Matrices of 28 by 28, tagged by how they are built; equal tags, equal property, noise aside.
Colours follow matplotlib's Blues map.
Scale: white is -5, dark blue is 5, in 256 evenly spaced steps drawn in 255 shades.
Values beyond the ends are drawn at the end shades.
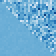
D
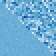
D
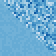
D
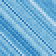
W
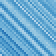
W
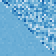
D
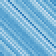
W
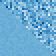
D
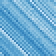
W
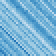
W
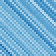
W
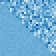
D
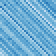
W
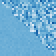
D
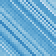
W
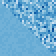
D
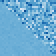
D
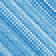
W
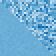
D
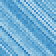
W
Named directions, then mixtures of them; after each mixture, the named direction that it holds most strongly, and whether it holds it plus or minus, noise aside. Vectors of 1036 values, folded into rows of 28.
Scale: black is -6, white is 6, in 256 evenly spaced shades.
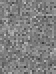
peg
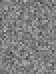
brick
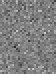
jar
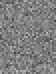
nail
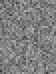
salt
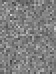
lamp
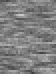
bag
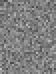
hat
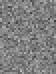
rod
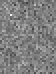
lamp, plus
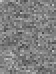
brick, minus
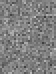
peg, plus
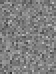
peg, minus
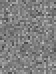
peg, minus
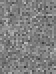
peg, plus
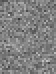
hat, plus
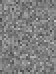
brick, plus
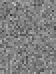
lamp, minus
